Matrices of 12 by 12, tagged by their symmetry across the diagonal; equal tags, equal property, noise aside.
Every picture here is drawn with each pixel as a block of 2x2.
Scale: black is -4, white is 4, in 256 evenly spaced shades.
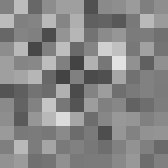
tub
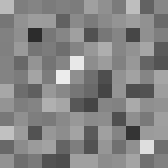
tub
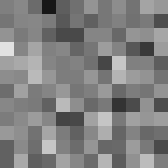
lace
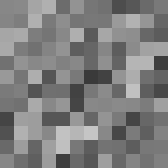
tub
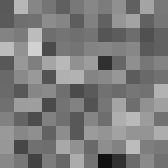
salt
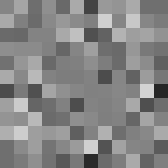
tub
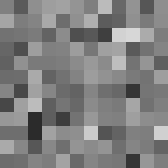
lace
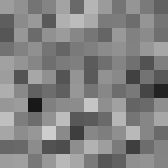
salt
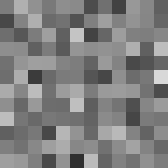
lace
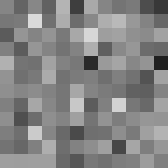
salt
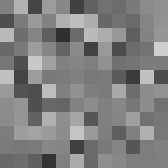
lace
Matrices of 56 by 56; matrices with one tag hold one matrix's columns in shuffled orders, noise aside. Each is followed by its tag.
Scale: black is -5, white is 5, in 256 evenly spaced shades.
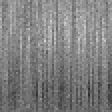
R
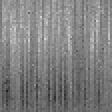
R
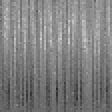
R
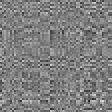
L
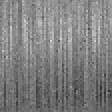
R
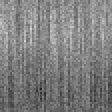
R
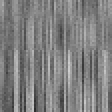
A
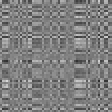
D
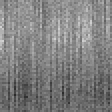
R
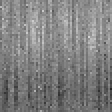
R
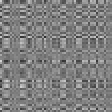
D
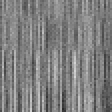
A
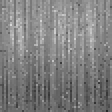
R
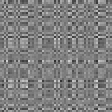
D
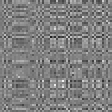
D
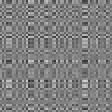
D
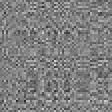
L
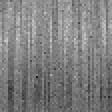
R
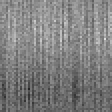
R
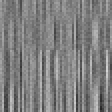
A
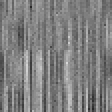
A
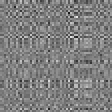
D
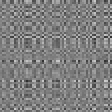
D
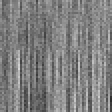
A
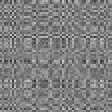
D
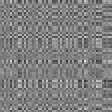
D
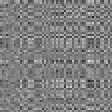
D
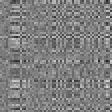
D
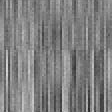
A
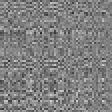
L
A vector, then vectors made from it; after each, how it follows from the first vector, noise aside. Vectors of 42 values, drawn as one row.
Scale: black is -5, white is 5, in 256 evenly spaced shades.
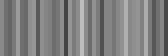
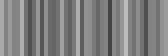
wrapped around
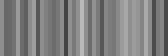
copied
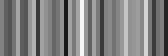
scaled up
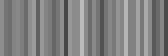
copied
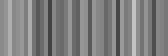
wrapped around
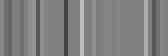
partly zeroed
